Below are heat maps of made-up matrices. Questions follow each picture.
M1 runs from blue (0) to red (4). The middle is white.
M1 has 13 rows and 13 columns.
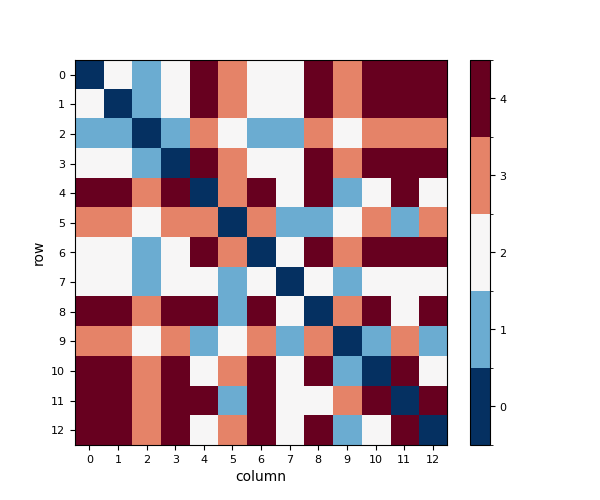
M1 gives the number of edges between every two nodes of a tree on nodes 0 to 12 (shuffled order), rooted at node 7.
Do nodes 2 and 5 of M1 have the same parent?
yes
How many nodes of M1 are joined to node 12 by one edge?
1
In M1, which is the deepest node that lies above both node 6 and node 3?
2
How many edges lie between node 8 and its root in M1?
2
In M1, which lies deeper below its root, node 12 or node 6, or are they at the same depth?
the same depth
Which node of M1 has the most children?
2
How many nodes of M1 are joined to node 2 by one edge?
5
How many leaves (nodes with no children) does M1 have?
9
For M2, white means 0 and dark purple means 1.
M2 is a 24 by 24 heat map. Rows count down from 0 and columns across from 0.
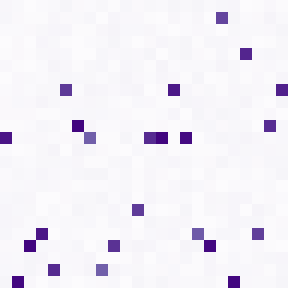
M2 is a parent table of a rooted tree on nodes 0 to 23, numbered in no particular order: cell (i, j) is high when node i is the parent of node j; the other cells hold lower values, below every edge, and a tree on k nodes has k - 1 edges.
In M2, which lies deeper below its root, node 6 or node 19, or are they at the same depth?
node 19
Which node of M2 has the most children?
11
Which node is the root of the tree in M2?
10
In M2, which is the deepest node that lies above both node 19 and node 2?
20
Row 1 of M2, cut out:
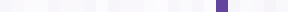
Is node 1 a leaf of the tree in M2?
no
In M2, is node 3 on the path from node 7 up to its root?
no
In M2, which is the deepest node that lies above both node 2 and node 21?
20
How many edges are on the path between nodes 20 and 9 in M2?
1
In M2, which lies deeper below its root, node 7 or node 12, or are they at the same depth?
the same depth
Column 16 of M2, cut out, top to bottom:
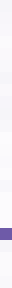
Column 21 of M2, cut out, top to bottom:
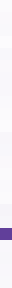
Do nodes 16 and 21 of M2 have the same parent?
yes
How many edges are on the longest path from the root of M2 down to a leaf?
9
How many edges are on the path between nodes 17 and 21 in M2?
5
